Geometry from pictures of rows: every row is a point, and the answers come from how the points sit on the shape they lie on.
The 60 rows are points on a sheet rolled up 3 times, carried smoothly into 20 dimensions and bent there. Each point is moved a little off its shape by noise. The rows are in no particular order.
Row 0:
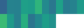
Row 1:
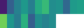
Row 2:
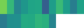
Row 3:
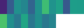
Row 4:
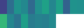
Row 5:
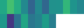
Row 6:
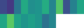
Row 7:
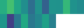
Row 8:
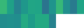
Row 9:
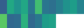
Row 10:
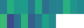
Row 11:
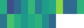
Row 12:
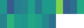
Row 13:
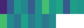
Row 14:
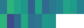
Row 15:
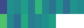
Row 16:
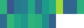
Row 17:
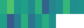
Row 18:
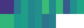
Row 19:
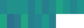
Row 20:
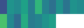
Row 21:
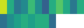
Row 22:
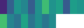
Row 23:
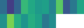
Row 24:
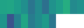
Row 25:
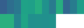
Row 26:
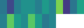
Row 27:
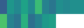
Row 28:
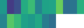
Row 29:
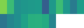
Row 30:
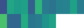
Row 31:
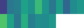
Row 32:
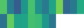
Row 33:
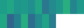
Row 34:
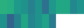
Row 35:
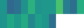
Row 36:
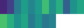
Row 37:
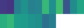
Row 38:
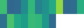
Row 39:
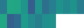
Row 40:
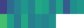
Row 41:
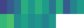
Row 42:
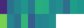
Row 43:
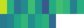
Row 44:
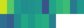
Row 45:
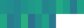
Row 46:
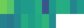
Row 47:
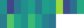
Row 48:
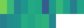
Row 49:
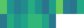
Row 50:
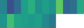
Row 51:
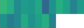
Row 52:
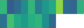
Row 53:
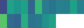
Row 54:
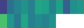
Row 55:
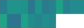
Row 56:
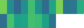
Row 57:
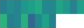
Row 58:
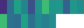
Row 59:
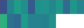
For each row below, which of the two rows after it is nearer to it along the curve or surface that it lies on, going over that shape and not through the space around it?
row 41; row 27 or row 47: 27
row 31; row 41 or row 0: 41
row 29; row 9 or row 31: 9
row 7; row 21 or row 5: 5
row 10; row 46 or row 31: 46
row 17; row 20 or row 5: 5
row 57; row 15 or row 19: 19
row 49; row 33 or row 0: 33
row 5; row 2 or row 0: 2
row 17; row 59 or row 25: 59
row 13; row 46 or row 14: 14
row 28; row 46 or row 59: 46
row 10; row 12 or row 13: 13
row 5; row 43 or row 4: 4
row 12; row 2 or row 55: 2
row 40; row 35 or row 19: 35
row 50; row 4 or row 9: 4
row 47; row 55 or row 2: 2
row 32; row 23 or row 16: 16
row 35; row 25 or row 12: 25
